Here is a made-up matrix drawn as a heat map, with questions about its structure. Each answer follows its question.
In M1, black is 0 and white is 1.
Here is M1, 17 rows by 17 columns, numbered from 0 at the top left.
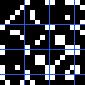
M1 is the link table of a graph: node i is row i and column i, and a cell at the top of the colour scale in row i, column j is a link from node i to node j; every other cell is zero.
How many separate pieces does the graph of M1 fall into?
1
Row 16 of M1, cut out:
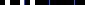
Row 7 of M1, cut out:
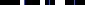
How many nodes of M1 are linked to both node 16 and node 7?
1
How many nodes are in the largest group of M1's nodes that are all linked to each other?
5
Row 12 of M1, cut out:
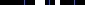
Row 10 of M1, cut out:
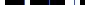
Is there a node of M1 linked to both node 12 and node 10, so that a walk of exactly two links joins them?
no
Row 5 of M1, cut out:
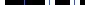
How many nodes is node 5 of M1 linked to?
5
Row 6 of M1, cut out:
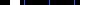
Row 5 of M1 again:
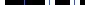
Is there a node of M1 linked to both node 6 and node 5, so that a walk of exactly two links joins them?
no
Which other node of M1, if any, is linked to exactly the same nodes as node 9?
node 10
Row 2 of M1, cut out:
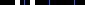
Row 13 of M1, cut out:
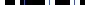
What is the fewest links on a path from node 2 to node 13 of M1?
2
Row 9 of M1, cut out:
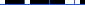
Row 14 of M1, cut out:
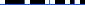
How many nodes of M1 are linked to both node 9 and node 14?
4
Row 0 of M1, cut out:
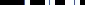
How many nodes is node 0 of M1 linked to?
6
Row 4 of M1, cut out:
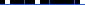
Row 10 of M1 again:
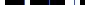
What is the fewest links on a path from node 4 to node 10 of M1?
5
